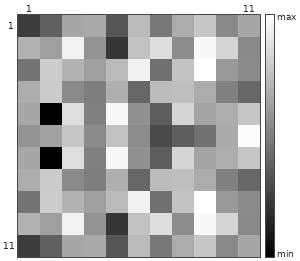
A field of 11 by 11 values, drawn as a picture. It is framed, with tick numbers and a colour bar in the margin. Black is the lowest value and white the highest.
It is mirror symmetric from top to bottom. No single row or column stands out from its neighbours. The middle left is the ninth with the lowest average. Overall the values sit about 60% of the way up the scale.
